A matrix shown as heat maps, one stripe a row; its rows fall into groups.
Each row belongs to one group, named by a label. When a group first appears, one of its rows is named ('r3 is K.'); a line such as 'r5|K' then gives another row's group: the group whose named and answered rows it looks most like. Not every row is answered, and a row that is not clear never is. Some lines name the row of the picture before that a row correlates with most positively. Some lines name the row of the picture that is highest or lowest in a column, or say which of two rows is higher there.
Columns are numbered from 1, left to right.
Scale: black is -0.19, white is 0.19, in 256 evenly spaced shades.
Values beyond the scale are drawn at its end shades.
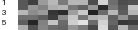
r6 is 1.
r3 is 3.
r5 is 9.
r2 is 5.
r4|1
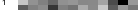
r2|1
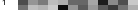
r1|5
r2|5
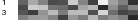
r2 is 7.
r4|7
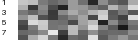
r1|3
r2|3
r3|1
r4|3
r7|5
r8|7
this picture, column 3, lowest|4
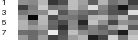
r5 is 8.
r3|5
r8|3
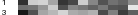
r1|7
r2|5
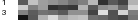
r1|5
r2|3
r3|1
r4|9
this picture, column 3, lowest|3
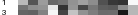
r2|5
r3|5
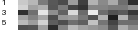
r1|8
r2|8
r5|8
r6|1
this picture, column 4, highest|3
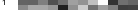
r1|1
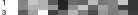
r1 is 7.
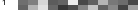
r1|1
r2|7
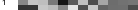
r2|9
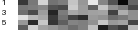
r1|9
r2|1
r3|1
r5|1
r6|5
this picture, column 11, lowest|1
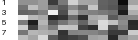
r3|5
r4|8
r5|1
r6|1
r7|5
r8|8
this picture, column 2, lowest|5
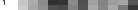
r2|8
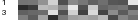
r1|5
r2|9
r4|1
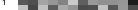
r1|9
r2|1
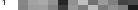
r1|7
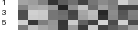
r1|8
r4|7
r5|1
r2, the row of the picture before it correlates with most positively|1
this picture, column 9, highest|5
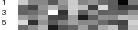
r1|3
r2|9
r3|5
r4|8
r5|3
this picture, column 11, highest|4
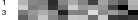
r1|3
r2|3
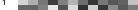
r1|3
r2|5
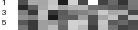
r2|9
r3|1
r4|3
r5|9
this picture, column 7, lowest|1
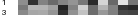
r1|1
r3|7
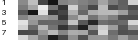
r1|3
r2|1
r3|1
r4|7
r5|3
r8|8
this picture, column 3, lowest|1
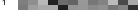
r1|3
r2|7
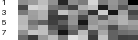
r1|7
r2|7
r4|8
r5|8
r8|9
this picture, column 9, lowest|2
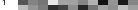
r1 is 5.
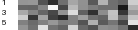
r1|3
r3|3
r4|3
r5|5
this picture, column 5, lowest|4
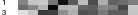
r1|7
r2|3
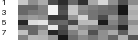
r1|8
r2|5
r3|5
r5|7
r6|5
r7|3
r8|7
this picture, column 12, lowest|8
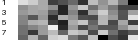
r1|8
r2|7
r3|8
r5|1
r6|5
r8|5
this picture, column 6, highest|7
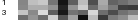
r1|7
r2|7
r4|5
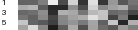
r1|5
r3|1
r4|1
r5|3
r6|8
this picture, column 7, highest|4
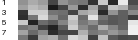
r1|1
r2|8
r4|9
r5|3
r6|3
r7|3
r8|9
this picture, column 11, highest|1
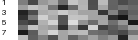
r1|9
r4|9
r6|5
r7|9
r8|3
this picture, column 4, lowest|8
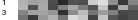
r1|8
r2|1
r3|7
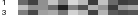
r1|9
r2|8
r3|9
